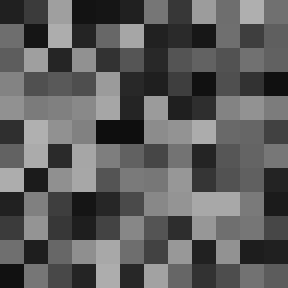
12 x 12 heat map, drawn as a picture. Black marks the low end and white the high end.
No overall slope runs across the table. The halves do not mirror each other. The ninth with the highest average is the middle left.
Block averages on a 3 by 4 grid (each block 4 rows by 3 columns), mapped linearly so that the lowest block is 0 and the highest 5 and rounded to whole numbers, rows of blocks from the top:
3 1 0 3 / 5 4 4 3 / 1 2 4 3
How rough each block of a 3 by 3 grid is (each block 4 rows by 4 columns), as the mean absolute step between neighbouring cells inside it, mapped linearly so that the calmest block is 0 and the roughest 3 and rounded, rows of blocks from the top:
3 1 1 | 2 2 0 | 2 2 1
